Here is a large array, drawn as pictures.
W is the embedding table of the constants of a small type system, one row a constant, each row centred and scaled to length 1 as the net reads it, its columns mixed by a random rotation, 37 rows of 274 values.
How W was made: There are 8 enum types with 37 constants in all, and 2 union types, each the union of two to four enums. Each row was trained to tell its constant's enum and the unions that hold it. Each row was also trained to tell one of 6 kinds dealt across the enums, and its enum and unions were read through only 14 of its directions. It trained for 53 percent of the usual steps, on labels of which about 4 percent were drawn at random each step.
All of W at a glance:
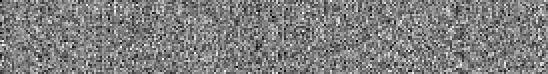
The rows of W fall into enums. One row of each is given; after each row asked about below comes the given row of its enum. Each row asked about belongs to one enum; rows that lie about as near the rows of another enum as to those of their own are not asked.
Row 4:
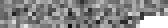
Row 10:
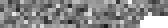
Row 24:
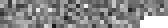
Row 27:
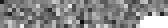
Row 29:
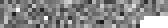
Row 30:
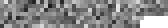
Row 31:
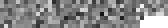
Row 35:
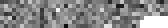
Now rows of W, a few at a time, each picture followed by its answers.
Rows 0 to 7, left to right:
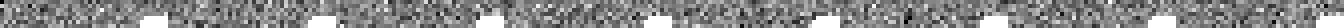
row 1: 27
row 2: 31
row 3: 27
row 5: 4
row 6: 35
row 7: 29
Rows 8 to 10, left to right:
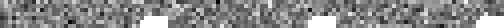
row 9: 29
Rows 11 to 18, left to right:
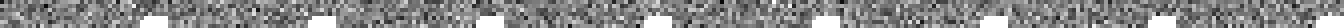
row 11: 10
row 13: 30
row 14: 29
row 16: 27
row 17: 30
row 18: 29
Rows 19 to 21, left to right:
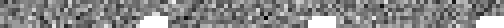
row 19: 4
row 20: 30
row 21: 10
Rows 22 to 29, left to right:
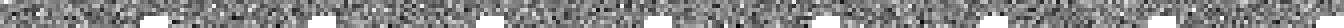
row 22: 30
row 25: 30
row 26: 4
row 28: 27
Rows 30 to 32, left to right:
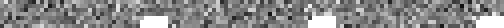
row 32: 31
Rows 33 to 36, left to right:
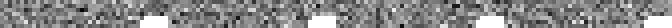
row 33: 10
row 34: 29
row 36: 27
